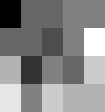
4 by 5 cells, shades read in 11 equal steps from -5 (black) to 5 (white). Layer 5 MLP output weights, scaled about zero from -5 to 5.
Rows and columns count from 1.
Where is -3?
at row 3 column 2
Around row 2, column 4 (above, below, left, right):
0 -1 -2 5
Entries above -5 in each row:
4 5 5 5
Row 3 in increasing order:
-3 -1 0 2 3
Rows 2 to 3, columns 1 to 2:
-1 -1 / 2 -3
